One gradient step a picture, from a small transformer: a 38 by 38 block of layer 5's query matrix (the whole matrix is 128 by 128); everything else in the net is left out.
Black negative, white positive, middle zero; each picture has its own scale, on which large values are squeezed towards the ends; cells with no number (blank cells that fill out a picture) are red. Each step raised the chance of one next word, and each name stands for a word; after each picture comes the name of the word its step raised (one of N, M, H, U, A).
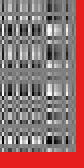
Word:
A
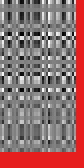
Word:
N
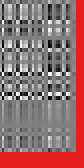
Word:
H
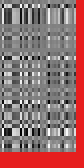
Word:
N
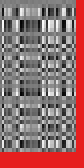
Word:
H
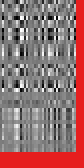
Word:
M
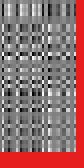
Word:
A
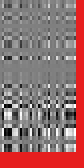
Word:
N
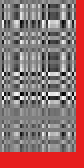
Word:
M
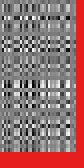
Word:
A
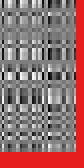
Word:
A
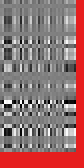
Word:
N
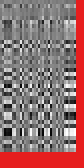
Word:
A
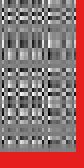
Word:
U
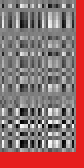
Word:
H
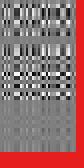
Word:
M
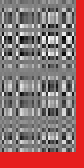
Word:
M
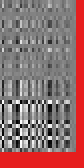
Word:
U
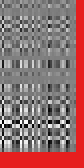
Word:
U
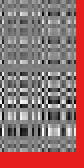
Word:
N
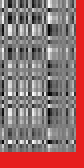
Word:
M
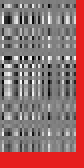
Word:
N
